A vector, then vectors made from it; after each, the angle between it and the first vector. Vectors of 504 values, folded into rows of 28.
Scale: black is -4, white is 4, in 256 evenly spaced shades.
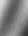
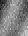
nearly opposite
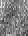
partly aligned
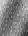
nearly parallel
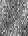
partly aligned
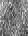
partly aligned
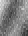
nearly parallel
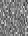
orthogonal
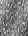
partly aligned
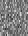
orthogonal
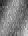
nearly opposite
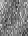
partly aligned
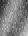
nearly opposite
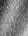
nearly opposite
